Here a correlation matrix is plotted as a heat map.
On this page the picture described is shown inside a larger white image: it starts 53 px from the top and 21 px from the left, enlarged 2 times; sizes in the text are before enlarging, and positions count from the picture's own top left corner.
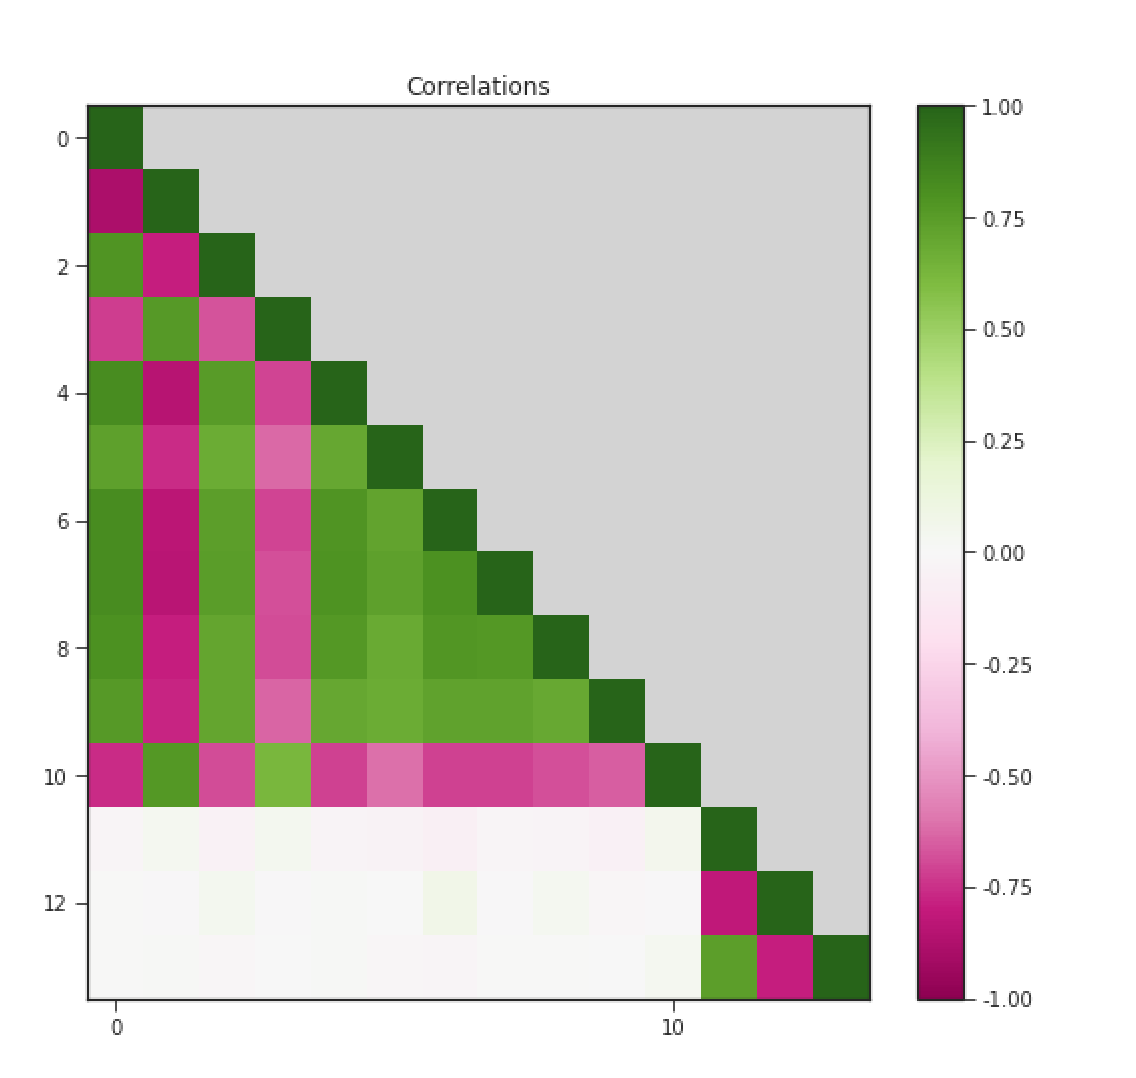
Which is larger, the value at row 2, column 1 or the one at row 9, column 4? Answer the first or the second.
the second
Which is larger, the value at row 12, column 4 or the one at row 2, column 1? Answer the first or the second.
the first
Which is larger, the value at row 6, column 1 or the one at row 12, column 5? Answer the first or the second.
the second
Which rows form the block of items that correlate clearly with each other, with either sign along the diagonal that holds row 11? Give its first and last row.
11 to 13
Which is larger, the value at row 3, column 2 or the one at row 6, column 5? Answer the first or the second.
the second
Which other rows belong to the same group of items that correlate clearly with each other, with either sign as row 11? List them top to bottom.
12, 13
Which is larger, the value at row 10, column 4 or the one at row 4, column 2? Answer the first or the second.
the second
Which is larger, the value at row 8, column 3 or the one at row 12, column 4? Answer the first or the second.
the second
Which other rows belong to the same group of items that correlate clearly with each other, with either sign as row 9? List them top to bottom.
0, 1, 2, 3, 4, 5, 6, 7, 8, 10
